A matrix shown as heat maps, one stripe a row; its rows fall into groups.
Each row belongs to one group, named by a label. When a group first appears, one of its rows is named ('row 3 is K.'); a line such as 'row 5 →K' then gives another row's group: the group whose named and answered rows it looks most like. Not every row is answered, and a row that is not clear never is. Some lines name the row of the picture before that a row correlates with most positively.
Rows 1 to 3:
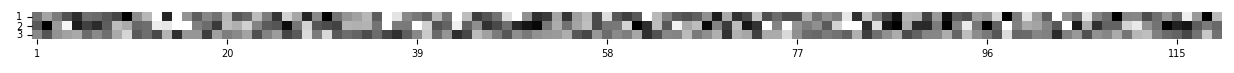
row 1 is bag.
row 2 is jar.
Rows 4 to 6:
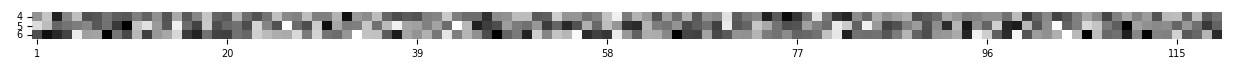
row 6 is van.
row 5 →bag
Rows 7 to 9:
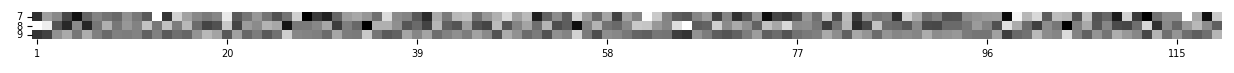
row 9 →van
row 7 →bag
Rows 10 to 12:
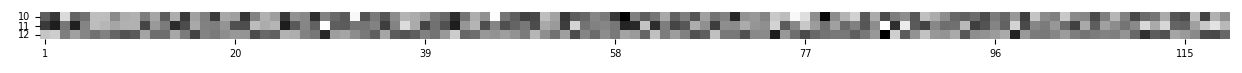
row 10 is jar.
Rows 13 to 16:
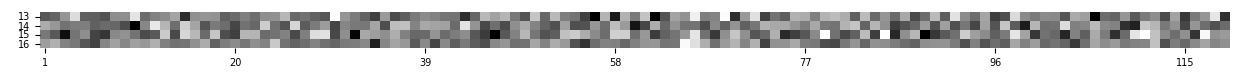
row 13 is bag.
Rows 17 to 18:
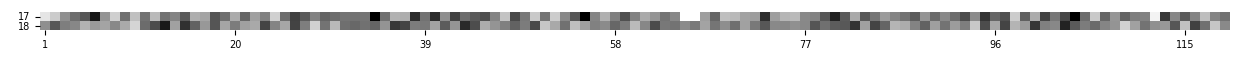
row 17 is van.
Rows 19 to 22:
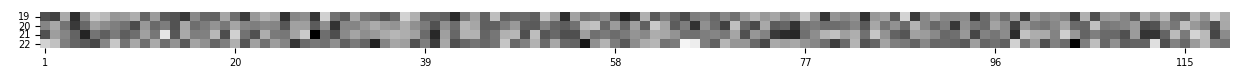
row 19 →jar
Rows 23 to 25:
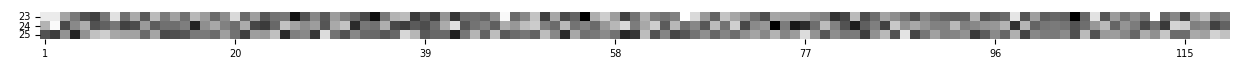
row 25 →jar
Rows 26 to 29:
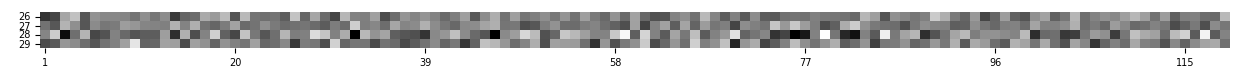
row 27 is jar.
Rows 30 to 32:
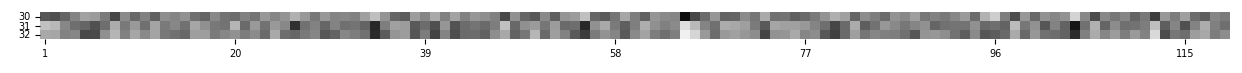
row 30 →van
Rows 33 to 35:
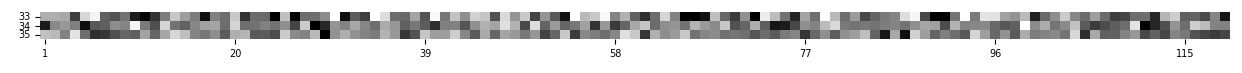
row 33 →van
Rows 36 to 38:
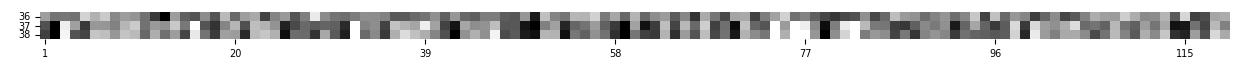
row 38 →jar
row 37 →jar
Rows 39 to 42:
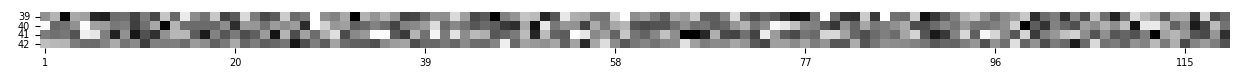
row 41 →van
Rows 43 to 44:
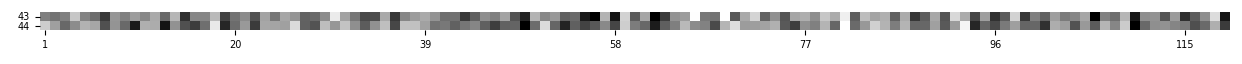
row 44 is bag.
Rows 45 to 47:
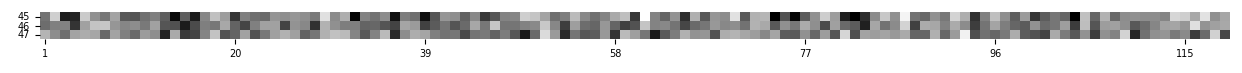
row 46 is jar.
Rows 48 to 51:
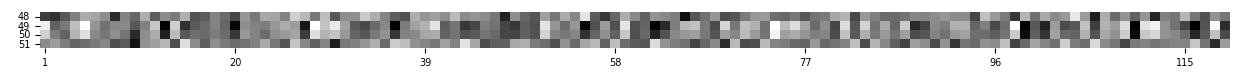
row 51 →bag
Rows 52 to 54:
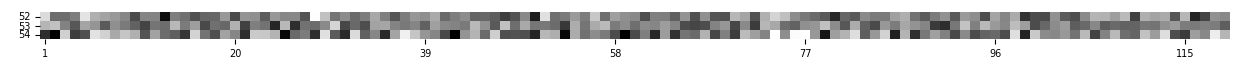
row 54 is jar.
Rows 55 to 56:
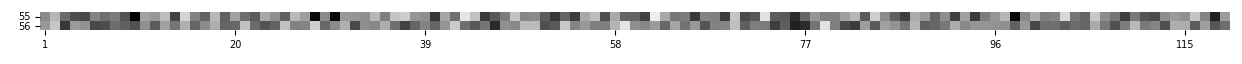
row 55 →bag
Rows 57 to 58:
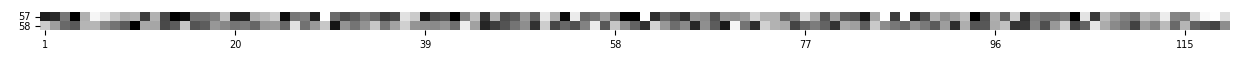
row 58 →bag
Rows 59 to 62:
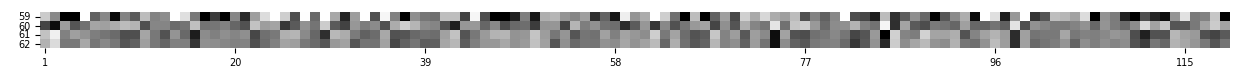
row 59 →van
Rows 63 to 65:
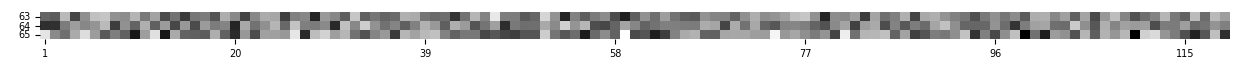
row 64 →van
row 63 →jar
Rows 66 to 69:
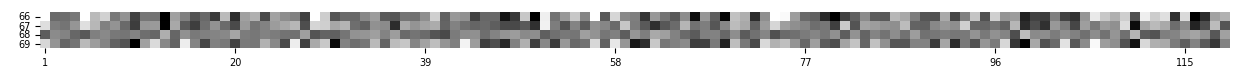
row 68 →bag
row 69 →bag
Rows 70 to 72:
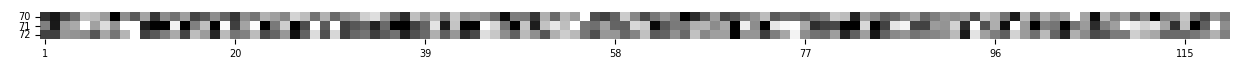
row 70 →van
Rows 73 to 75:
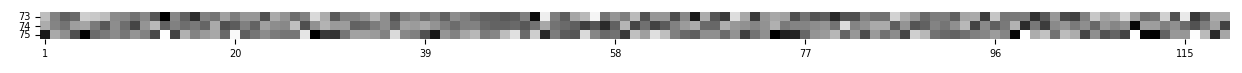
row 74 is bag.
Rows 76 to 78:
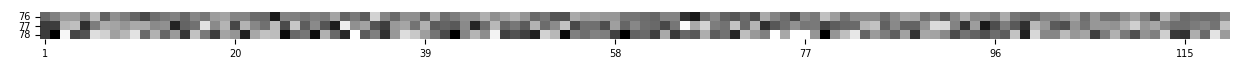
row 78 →jar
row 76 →van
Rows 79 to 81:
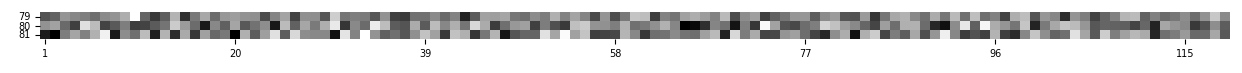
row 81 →van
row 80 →van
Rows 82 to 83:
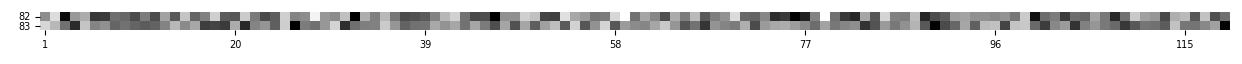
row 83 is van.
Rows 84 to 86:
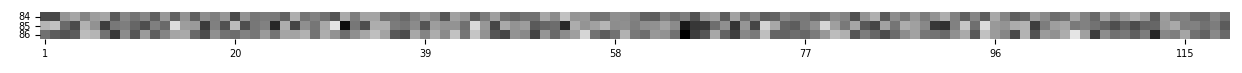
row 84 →van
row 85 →van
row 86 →van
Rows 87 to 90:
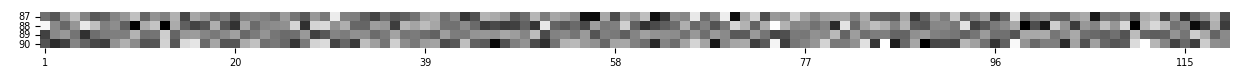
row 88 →bag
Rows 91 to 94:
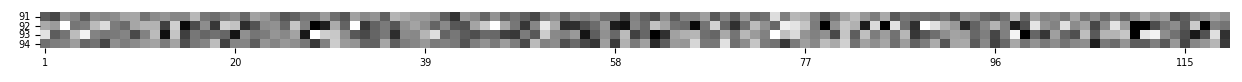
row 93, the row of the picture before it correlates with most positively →88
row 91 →jar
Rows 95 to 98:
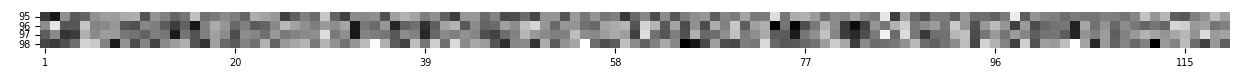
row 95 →jar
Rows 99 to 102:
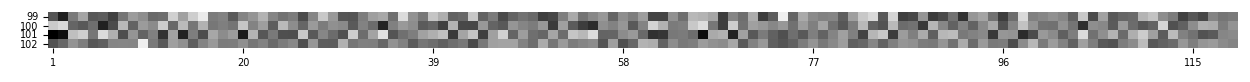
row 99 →jar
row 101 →van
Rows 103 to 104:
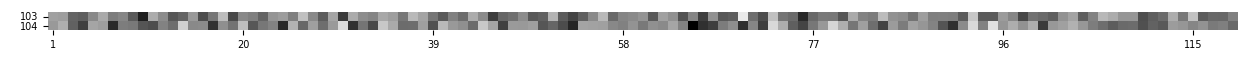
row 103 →bag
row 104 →van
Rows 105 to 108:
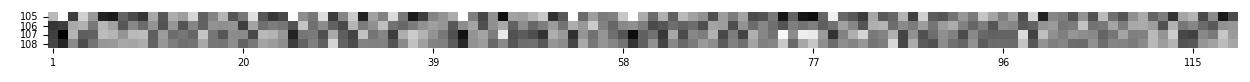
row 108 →jar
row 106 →van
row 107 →jar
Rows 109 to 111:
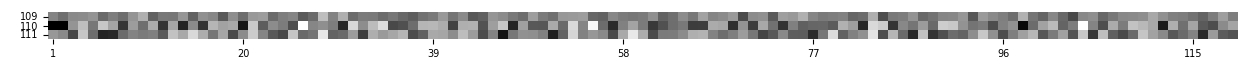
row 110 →van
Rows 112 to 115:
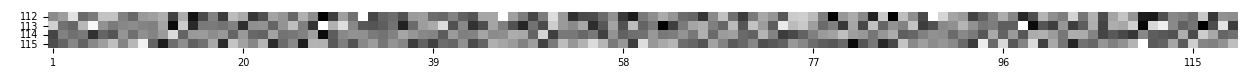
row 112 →jar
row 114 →bag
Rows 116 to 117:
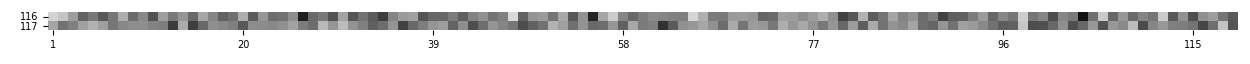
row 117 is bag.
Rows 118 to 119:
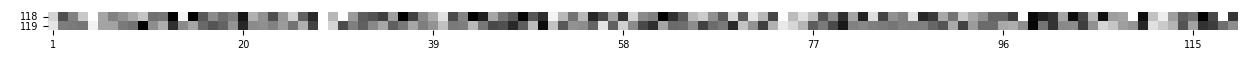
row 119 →bag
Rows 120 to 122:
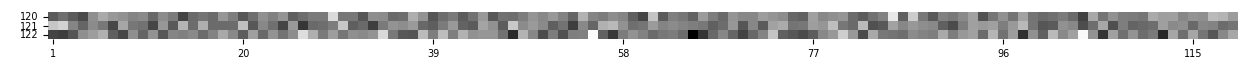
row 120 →jar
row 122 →van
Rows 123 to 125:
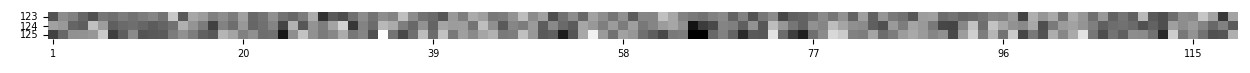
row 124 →van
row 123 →bag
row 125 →van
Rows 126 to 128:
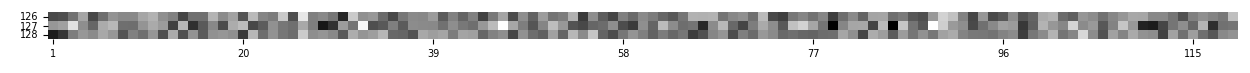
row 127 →jar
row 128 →van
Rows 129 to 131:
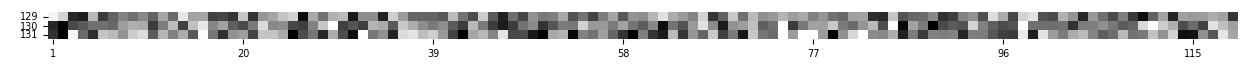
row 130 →jar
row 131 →jar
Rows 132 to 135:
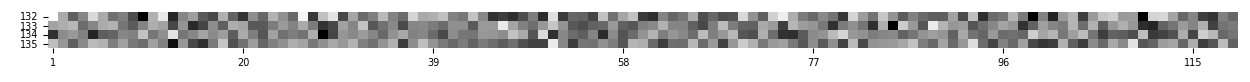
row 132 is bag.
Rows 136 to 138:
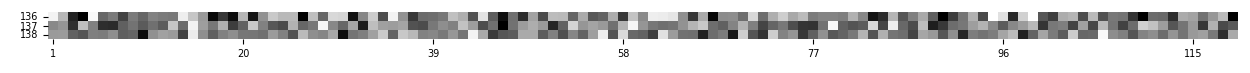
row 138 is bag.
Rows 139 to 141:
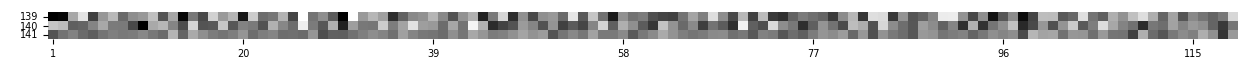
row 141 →bag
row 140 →bag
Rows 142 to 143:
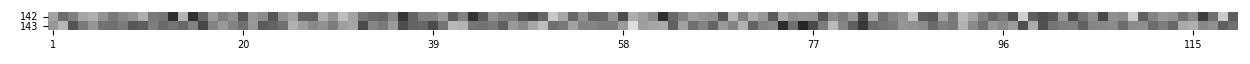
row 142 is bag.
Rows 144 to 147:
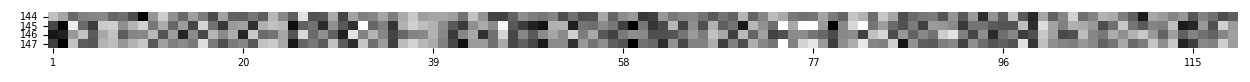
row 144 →bag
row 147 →jar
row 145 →jar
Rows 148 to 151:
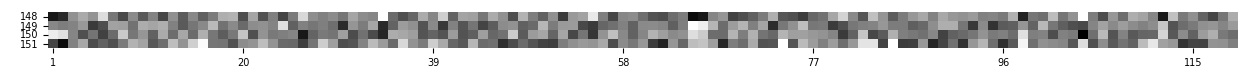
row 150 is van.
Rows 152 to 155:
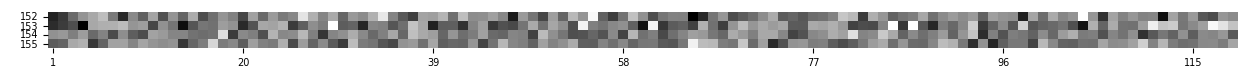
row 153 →jar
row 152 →van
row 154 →bag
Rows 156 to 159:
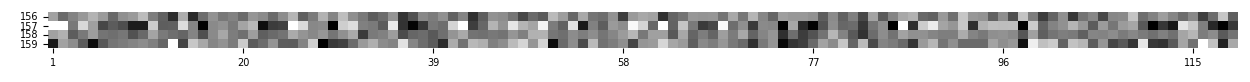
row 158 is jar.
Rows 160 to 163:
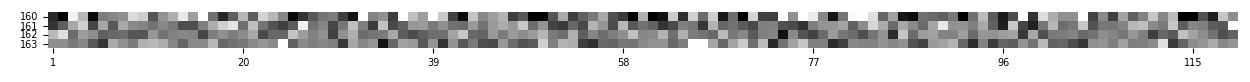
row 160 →jar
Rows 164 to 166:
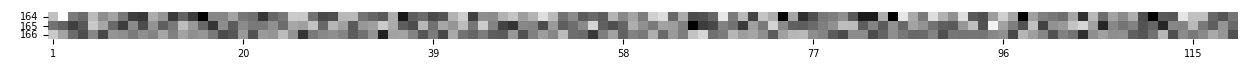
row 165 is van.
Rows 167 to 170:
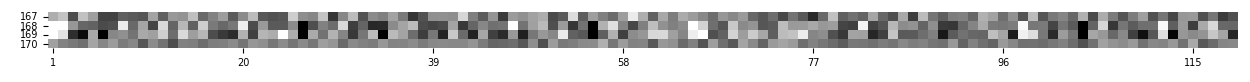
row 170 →bag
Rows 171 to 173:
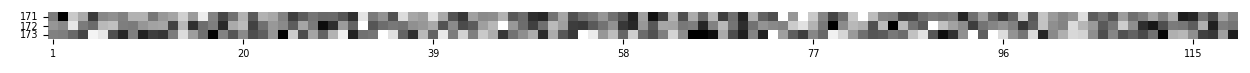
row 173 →van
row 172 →jar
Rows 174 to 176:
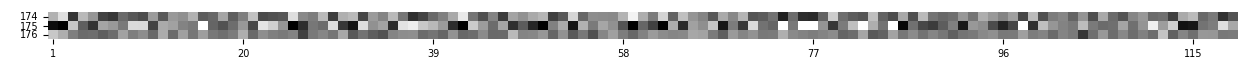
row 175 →jar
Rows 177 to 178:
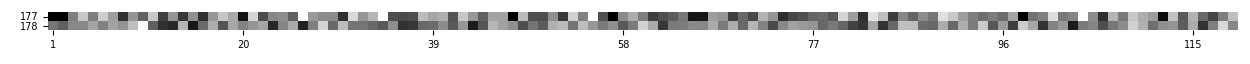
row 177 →van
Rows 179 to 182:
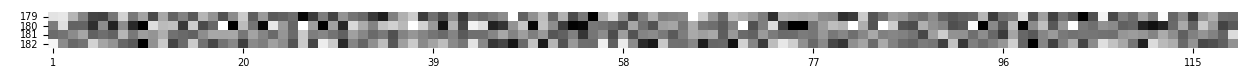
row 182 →bag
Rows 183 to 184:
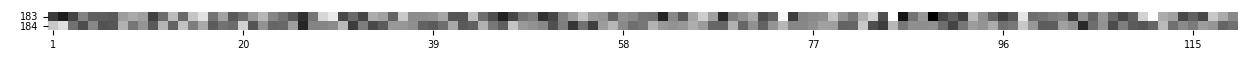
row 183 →jar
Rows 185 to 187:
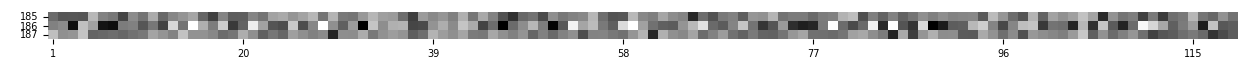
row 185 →van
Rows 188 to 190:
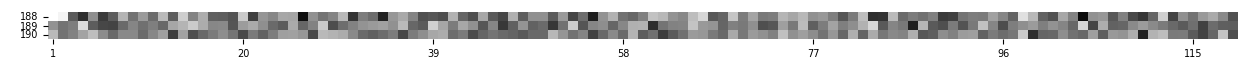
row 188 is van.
